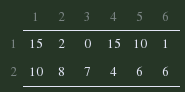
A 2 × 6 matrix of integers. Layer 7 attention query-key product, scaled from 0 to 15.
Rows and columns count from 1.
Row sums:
43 41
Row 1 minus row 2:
5 -6 -7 11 4 -5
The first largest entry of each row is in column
1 1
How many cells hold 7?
1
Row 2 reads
10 8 7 4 6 6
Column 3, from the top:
0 7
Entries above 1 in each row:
4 6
